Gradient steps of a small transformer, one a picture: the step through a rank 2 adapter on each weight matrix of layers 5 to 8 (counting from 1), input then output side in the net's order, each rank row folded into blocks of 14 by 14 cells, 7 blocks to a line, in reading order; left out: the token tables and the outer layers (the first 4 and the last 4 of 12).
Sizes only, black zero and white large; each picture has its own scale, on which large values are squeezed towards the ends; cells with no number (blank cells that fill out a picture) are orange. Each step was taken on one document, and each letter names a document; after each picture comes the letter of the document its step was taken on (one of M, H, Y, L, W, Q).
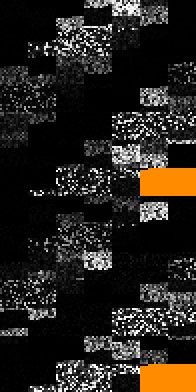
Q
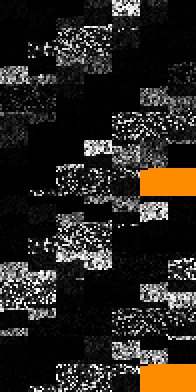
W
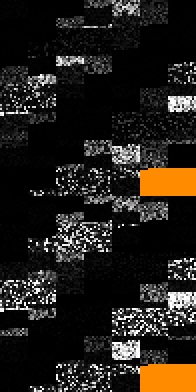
Q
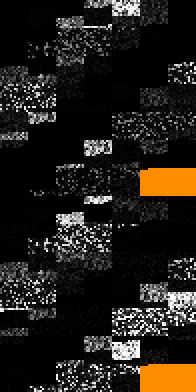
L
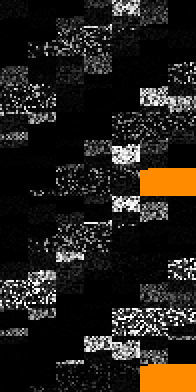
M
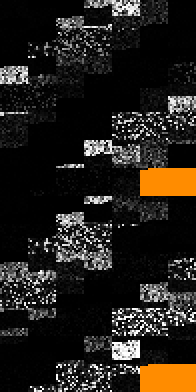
L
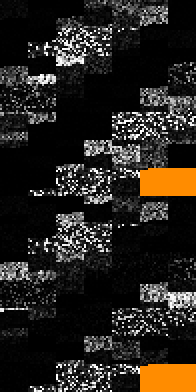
W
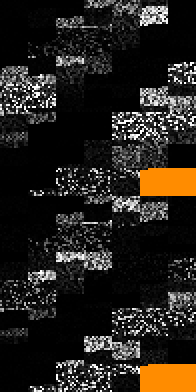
W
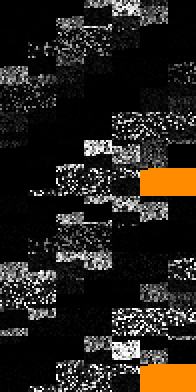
L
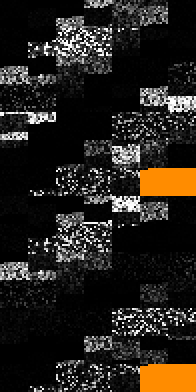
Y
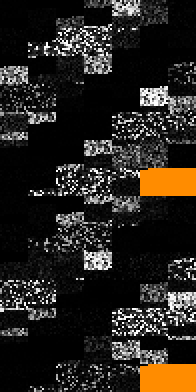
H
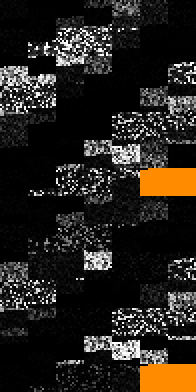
H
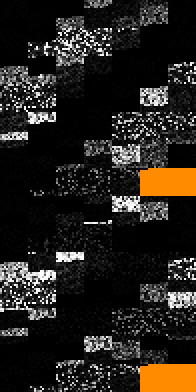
Y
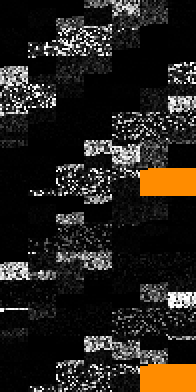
Y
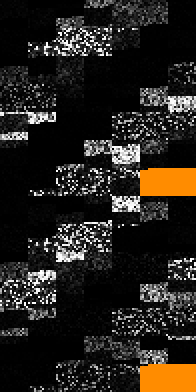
Y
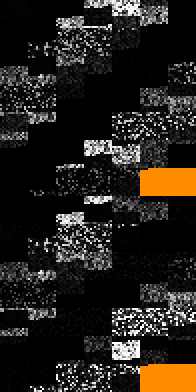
L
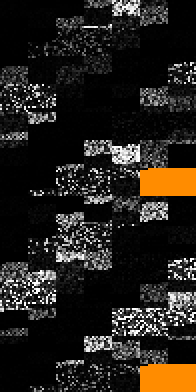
M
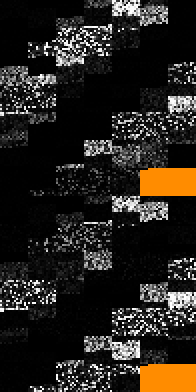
Q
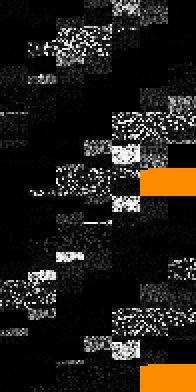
M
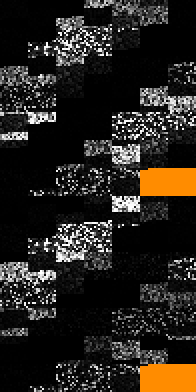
Y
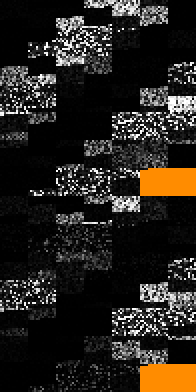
M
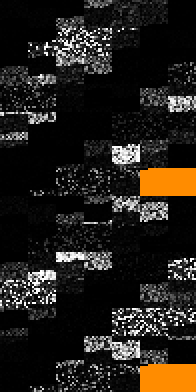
M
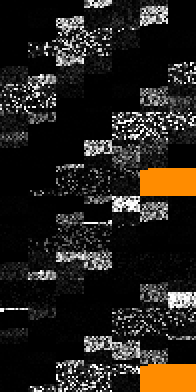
W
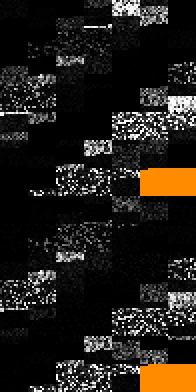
W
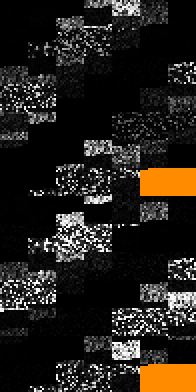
L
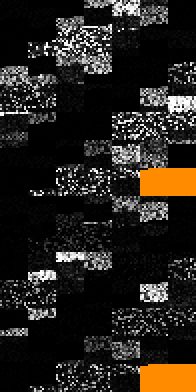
M
